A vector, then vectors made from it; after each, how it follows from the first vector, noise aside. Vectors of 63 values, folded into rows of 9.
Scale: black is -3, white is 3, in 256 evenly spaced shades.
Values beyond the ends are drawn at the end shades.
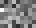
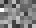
copied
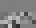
partly zeroed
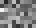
copied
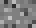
partly zeroed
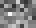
wrapped around
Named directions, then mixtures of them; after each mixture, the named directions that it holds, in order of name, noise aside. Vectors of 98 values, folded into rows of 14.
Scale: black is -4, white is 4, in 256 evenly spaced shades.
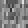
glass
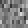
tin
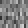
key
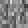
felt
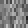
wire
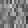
wire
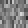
tin, wire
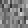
tin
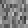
felt, tin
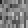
key, tin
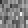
key, tin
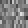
tin, wire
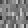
key, wire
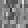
glass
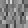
felt, wire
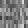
glass, key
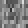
glass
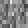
felt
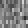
glass, tin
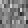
tin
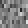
tin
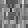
glass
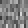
key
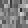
felt, tin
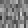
key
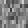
glass, tin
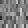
key, wire
